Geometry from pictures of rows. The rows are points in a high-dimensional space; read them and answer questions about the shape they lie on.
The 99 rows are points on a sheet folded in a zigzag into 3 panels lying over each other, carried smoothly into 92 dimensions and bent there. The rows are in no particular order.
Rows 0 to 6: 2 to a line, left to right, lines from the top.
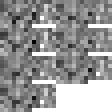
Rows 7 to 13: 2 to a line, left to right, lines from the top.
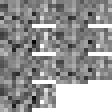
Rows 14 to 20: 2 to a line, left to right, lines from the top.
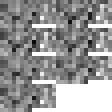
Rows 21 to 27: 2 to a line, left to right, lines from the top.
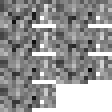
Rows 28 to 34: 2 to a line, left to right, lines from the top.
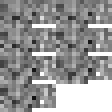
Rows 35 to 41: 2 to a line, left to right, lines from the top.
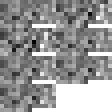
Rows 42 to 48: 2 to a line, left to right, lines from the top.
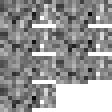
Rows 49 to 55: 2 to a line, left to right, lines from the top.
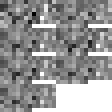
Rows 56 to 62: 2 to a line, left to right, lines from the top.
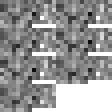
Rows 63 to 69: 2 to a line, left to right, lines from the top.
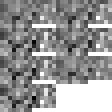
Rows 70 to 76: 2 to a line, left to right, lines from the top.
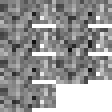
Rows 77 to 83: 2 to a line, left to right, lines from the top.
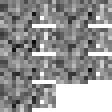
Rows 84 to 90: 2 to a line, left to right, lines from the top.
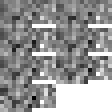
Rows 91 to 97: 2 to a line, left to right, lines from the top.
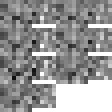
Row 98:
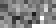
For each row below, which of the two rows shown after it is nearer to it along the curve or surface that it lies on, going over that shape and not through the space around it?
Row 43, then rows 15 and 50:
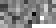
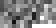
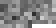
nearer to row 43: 50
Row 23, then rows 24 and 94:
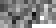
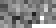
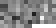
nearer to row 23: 94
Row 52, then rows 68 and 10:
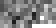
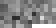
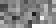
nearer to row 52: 68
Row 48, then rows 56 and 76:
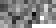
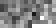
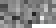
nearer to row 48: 76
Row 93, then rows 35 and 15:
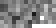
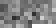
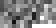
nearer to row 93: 35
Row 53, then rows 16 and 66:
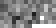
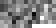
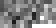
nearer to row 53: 66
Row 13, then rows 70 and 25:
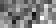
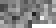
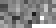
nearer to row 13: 25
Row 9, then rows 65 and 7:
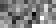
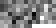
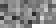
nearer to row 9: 65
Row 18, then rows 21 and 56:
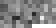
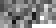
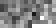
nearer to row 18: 21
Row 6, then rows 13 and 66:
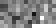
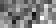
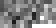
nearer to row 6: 13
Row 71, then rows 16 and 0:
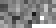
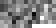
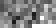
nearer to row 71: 16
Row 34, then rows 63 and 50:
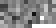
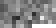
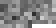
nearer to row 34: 50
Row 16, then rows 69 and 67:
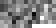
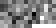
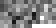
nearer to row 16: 69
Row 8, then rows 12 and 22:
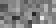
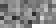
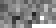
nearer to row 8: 12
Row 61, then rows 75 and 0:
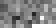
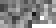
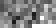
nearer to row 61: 0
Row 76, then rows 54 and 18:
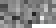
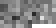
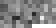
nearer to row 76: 54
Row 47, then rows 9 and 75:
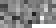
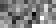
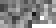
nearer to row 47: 9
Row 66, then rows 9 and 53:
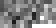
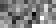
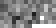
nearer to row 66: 53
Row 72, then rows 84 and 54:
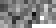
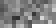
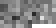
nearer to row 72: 54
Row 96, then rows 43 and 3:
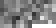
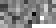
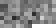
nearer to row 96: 3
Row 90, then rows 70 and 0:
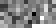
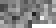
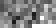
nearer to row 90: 70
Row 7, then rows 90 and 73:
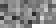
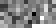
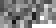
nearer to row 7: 90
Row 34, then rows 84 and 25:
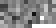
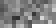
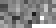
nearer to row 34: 25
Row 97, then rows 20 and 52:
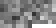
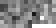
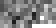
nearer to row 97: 20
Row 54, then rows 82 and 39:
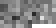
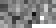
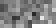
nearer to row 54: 39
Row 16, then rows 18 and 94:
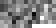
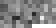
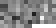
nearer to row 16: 94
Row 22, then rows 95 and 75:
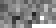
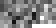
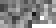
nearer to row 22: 95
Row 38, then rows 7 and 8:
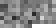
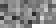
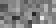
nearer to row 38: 7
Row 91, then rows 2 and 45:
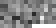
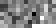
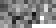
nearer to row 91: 45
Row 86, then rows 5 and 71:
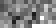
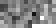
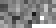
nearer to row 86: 71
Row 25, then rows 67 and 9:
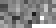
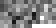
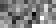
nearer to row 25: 9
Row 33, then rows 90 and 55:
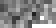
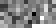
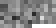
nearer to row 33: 55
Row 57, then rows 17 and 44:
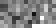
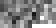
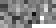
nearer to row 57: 44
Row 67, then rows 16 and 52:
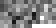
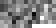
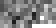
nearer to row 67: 52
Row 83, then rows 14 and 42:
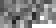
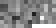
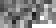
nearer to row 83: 42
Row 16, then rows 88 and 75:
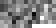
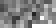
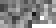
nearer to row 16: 88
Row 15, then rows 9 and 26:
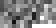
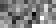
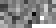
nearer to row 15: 9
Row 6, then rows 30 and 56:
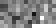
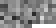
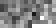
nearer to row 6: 30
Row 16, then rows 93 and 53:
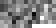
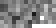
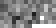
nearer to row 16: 93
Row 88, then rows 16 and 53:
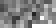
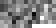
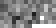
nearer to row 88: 16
